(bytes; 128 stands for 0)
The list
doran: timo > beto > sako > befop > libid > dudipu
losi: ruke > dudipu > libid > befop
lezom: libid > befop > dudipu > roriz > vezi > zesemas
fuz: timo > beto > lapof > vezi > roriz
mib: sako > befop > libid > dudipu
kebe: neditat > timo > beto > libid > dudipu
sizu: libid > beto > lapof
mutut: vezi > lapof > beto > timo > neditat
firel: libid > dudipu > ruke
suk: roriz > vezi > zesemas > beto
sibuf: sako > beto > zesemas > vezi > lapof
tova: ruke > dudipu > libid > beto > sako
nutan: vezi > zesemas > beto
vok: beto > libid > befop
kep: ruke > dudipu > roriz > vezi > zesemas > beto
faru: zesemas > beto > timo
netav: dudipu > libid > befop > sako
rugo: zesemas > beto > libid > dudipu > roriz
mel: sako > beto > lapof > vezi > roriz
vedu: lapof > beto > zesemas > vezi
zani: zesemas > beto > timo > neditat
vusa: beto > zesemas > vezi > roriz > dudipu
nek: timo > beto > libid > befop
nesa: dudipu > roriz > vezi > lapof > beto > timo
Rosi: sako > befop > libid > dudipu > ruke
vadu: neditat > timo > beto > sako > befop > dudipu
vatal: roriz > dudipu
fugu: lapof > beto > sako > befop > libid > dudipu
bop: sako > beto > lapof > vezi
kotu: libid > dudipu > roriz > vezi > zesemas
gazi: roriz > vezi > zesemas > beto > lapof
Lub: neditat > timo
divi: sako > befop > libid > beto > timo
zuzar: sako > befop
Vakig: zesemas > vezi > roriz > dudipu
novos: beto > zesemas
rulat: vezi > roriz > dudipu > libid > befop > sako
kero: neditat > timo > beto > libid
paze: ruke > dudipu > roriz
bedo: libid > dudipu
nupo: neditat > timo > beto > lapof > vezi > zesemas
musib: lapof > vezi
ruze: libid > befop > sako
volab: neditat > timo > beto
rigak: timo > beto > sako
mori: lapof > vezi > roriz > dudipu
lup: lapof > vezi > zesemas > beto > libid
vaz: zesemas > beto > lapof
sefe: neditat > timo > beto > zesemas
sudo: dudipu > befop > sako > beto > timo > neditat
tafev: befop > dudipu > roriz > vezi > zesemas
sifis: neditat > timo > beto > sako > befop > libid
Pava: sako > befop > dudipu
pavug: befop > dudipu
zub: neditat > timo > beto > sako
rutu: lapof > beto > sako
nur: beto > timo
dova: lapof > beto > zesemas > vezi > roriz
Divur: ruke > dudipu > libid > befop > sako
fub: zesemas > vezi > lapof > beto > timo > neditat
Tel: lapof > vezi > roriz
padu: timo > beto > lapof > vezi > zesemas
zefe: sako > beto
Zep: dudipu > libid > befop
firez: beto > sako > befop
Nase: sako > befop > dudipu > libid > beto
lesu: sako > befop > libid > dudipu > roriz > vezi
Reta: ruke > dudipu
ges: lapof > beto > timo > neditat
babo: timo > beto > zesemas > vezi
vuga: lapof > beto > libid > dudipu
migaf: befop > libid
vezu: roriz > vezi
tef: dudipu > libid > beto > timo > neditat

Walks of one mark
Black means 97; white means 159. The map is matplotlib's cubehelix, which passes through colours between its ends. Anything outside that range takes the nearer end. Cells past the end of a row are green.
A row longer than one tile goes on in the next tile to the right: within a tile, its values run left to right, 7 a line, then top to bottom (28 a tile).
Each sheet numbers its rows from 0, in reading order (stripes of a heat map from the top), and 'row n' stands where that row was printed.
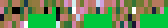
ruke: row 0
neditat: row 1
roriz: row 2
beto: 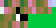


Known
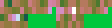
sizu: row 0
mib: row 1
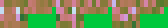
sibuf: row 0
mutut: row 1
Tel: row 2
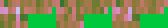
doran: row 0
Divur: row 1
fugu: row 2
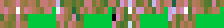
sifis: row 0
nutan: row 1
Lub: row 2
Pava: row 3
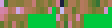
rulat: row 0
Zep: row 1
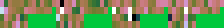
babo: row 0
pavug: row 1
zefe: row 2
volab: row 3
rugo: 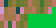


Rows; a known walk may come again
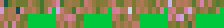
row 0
rugo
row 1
dova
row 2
Rosi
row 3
Tel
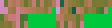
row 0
fuz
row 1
kep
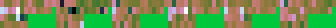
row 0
firez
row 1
Reta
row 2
vusa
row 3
Pava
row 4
sibuf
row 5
mori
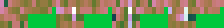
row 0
nesa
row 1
divi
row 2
volab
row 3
rutu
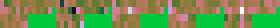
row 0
Divur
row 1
paze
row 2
lesu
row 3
lup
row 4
sifis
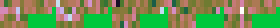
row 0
Nase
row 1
musib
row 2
bedo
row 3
losi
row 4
vadu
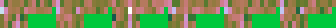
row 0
babo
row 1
gazi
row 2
kero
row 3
nek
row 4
padu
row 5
suk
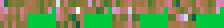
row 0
lezom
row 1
vezu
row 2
doran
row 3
sizu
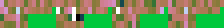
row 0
mutut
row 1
zefe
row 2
migaf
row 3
nupo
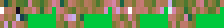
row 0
novos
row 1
vuga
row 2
ruze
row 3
nutan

